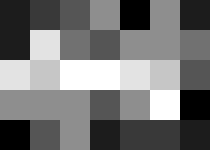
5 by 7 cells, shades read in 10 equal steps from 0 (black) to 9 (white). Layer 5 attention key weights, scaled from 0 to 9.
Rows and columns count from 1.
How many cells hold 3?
5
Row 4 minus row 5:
5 2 0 2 3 7 -1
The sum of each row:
17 30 51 32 14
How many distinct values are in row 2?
5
